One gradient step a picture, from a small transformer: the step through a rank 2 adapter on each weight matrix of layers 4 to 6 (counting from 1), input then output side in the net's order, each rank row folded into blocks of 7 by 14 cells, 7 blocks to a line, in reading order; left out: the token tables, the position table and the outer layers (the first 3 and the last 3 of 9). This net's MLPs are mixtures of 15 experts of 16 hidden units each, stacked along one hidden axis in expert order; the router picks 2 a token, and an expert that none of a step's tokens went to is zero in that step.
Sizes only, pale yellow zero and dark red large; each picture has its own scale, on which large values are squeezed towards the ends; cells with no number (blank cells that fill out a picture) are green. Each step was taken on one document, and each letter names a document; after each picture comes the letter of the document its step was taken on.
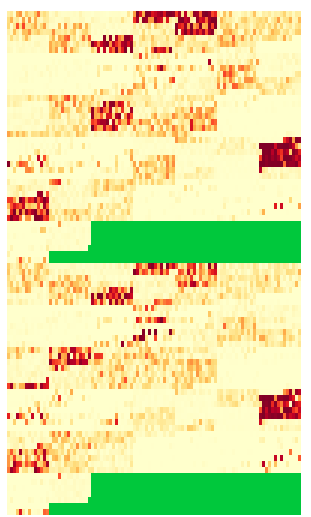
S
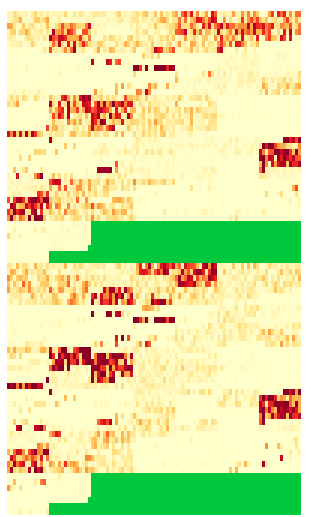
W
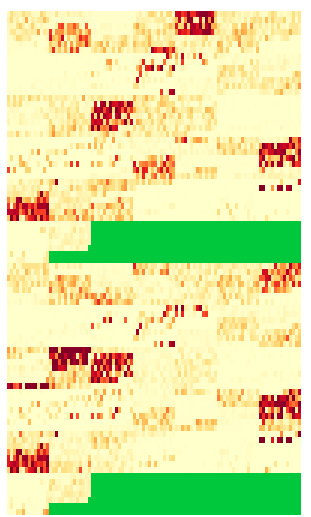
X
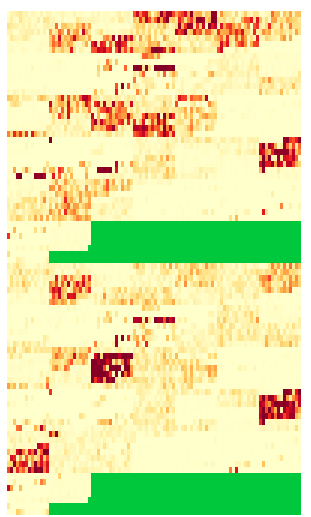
W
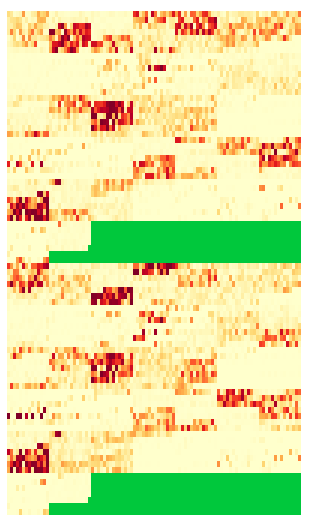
S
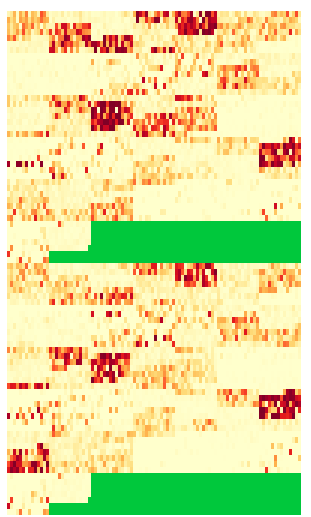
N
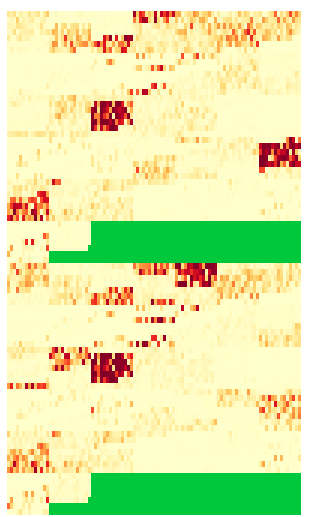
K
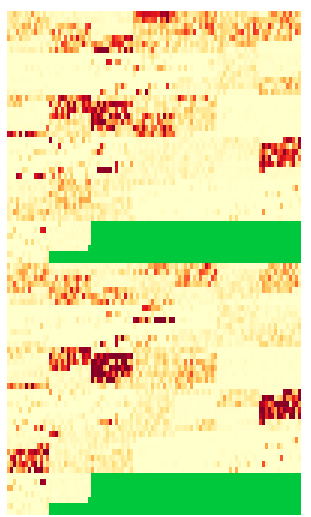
W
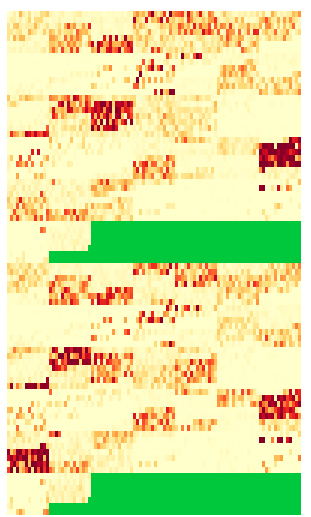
X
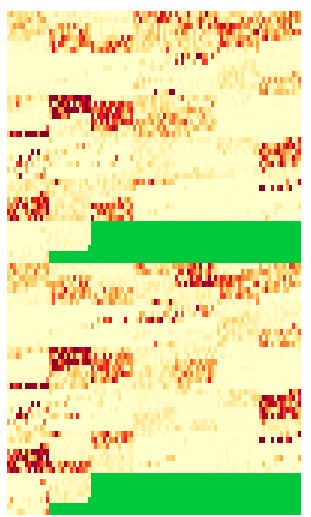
X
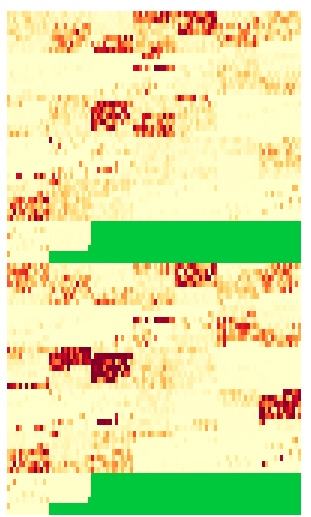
W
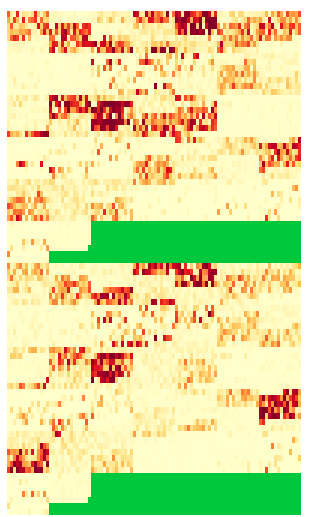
N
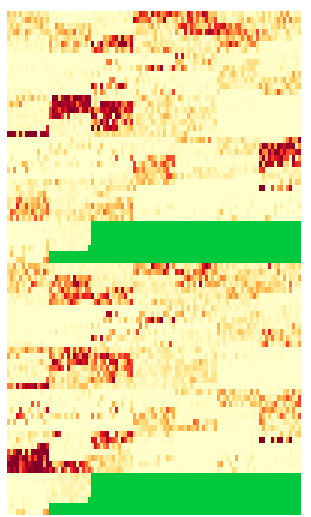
X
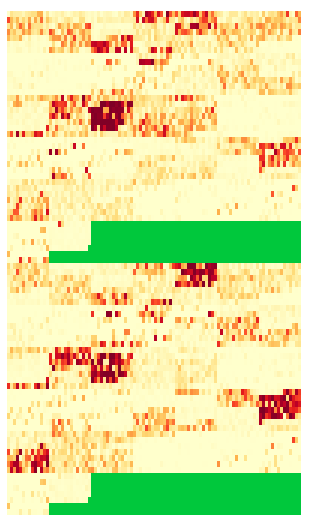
N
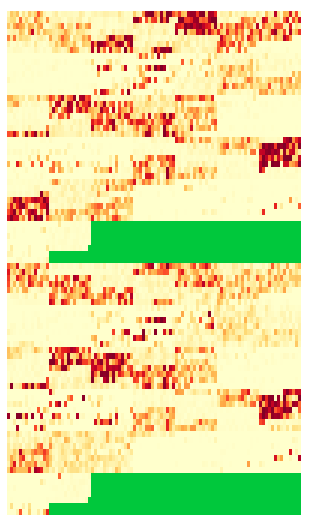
S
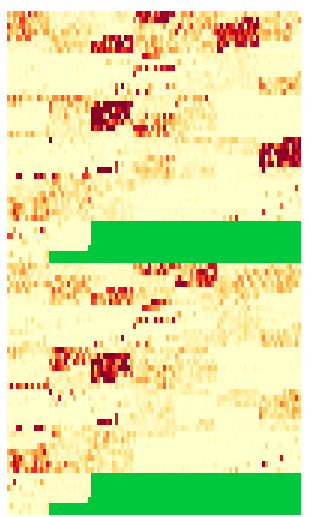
W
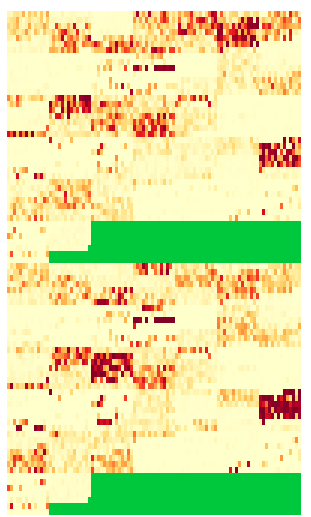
W
